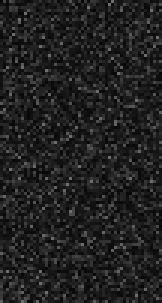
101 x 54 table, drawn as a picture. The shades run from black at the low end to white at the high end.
Stripes: none. Odd rows or columns: none. Seam: none. Average level on the scale: 10%. Mirror symmetry: none. Histogram: skewed, a long tail of high values. Grain: fine.
